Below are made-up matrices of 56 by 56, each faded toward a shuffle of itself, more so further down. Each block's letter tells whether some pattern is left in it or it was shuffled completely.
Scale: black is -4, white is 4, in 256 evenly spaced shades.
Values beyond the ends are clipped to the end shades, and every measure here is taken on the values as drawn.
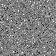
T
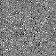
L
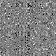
L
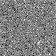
T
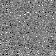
L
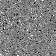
T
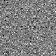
L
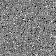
T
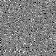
L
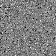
T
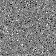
T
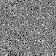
L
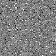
L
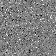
T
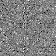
L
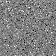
T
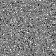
L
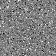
T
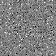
L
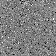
T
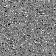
L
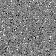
T
